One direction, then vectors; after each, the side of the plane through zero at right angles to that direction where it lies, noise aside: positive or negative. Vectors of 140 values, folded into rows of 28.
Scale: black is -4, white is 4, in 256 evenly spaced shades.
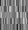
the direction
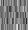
negative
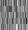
negative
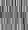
negative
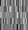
positive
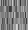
negative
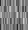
positive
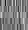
positive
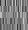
positive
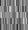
positive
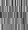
negative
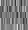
negative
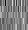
positive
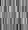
positive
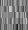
positive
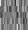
negative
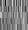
positive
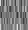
negative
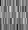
positive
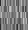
positive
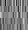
positive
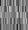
positive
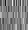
positive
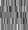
negative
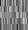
positive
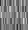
positive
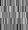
positive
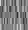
negative
